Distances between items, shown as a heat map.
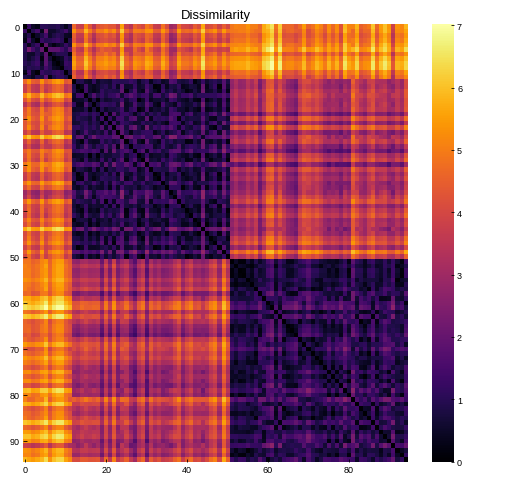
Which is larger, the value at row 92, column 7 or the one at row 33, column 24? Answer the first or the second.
the first
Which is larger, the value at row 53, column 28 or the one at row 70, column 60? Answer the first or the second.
the first
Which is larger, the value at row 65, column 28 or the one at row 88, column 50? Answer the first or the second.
the second
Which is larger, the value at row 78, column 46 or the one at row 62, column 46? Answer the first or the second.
the second
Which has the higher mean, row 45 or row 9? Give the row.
9
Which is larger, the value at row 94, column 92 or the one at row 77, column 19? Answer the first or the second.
the second
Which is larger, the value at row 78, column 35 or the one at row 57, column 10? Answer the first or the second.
the second
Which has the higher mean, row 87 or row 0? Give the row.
0
